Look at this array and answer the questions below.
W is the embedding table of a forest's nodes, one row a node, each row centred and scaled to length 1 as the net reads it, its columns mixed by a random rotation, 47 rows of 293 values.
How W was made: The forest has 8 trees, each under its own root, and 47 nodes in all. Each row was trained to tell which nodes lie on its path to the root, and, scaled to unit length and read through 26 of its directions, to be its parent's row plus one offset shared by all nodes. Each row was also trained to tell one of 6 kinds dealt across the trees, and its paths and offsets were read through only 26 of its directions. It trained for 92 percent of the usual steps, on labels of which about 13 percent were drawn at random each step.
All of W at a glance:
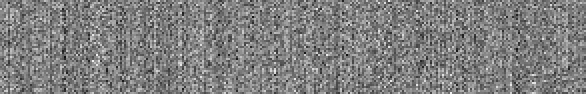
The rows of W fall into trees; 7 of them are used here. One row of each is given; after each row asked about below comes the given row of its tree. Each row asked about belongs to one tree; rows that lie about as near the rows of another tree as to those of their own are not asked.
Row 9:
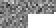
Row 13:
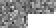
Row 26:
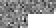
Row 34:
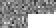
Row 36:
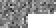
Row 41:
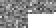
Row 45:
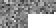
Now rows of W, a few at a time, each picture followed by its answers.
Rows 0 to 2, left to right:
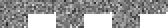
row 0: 9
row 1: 36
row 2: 9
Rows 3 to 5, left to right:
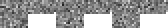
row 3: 45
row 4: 26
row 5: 41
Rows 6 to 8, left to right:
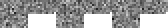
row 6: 34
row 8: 13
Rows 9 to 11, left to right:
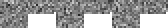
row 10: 34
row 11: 34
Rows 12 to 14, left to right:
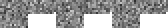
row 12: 36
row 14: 34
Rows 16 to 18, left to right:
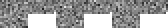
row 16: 45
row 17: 36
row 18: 34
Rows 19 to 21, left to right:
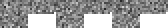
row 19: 45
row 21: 36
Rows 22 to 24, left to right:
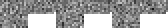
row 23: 9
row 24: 34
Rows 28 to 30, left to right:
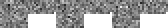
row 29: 45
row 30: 36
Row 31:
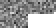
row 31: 36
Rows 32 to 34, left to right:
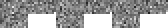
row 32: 36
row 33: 34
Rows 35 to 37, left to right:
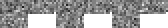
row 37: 41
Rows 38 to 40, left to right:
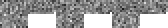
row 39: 45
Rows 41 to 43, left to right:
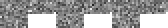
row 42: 41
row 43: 41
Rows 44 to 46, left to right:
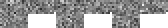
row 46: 41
